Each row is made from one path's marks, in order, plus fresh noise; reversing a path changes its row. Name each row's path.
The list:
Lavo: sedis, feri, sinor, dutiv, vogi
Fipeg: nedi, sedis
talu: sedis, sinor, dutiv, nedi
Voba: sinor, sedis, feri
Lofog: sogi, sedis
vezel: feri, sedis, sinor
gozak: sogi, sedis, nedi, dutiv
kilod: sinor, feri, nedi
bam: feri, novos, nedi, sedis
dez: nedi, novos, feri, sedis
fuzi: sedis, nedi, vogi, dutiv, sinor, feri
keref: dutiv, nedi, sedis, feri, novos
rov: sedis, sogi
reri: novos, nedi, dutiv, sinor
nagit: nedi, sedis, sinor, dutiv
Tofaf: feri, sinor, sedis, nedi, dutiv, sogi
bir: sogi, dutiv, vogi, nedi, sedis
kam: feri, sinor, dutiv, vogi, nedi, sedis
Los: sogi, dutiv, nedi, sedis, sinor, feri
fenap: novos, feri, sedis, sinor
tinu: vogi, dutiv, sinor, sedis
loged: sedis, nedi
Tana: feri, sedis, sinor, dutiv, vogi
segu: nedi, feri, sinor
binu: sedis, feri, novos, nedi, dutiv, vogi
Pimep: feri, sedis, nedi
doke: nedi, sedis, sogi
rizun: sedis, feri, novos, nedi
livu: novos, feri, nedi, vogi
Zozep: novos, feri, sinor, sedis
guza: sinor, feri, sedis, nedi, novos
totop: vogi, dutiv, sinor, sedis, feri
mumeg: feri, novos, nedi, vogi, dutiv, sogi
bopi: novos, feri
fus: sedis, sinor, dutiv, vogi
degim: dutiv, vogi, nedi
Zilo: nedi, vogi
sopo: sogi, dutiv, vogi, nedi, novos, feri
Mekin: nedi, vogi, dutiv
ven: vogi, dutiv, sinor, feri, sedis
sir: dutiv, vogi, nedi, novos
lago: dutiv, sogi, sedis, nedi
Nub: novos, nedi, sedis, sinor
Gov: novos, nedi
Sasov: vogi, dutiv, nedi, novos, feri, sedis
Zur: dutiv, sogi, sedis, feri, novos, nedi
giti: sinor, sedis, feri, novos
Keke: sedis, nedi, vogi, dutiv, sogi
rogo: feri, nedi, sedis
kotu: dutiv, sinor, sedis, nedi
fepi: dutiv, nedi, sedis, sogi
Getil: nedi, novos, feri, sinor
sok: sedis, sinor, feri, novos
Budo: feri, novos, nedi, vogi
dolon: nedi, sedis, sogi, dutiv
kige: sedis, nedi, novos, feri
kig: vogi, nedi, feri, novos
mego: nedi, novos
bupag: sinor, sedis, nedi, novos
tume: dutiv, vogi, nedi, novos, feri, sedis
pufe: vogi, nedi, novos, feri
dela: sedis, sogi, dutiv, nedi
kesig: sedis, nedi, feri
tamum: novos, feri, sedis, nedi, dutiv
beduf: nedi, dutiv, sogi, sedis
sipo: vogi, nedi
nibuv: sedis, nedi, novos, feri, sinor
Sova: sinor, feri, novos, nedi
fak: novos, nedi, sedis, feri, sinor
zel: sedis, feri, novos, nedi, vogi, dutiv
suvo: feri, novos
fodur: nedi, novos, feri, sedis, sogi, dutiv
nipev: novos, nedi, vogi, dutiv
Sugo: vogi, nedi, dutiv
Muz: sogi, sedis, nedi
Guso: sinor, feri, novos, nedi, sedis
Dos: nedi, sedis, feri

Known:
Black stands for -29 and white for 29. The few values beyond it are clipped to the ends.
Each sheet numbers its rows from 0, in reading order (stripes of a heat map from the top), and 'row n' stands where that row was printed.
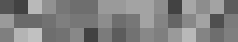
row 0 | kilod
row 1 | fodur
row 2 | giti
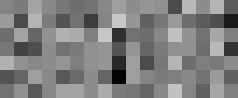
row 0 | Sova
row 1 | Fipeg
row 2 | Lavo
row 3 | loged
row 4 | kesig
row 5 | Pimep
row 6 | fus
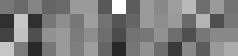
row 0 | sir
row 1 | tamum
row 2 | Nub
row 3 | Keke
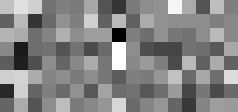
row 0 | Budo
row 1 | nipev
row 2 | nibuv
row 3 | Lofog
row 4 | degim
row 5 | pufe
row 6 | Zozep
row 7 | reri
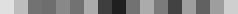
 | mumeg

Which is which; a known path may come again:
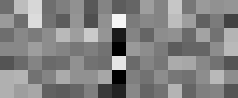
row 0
kig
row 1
mego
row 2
fuzi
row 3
vezel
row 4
keref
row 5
nibuv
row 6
bam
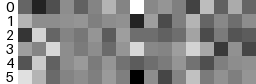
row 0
degim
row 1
kesig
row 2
Zozep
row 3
Zilo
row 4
Nub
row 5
kige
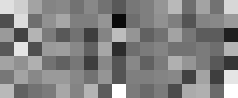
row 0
pufe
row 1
fak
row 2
Fipeg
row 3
fenap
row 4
dez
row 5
totop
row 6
sopo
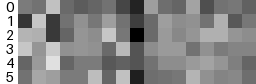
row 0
rogo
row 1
tamum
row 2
zel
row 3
Getil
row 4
guza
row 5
sok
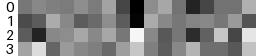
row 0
Tofaf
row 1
Pimep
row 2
Los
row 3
bopi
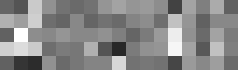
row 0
kilod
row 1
suvo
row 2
livu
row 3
Budo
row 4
Zur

